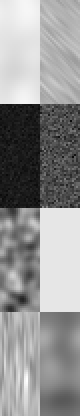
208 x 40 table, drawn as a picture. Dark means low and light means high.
It is made of 4 by 2 panels. Panel 1,1: very high, smooth, faint in contrast. Panel 1,2: high, slanting down to the right, faint in contrast. Panel 2,1: very low, fine-grained, faint in contrast. Panel 2,2: low, fine-grained. Panel 3,1: middling, blotchy, strong in contrast. Panel 3,2: very high, flat. Panel 4,1: high, streaked downward. Panel 4,2: middling, smooth.
